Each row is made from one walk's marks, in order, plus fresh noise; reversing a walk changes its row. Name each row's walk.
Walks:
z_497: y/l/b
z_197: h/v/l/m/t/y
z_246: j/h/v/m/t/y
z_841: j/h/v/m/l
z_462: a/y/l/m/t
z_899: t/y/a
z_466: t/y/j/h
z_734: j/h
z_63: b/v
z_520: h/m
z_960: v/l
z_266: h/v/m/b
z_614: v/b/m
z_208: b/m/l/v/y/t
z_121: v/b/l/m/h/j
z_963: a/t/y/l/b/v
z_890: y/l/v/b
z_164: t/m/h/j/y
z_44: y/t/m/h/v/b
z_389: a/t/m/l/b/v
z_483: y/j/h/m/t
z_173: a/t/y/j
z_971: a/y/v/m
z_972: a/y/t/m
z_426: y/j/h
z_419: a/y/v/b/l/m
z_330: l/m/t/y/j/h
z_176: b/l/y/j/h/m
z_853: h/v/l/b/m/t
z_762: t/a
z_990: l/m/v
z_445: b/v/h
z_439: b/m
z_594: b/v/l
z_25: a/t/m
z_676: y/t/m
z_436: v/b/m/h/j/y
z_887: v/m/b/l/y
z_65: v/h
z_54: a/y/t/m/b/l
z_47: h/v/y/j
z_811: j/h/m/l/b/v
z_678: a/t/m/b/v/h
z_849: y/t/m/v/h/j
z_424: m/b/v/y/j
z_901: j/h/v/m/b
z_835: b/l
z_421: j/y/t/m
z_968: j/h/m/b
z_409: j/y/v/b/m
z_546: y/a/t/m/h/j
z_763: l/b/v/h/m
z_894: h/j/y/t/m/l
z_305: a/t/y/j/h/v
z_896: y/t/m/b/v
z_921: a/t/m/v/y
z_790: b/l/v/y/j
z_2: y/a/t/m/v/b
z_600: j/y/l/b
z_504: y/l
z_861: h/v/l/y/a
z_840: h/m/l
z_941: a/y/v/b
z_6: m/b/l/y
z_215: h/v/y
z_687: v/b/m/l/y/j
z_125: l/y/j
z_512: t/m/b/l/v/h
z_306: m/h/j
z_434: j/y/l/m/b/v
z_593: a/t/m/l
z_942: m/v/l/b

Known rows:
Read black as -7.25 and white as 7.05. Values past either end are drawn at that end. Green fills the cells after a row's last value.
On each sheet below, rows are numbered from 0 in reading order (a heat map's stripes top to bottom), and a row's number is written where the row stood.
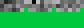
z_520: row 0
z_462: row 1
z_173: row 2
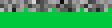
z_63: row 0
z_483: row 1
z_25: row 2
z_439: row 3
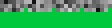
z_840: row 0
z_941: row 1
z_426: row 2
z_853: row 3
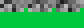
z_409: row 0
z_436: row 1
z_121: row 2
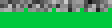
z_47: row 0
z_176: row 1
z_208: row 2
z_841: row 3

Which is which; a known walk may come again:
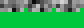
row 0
z_853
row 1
z_841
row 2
z_676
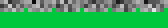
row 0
z_426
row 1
z_6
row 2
z_445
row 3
z_436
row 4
z_121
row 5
z_125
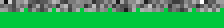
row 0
z_462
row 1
z_306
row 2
z_409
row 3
z_47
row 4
z_25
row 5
z_790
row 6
z_520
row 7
z_466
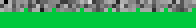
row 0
z_887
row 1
z_65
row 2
z_176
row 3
z_483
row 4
z_941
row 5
z_208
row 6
z_972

